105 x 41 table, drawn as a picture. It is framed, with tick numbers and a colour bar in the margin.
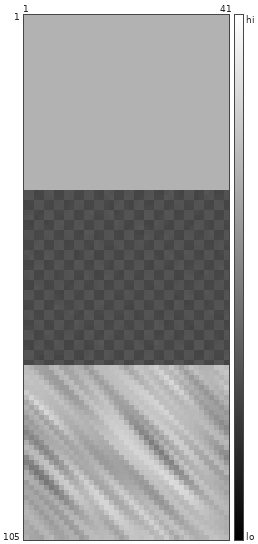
The table splits into 3 rows of 1 panel. Panel 1,1: high, flat. Panel 2,1: low, checkered, faint in contrast. Panel 3,1: high, slanting down to the right.
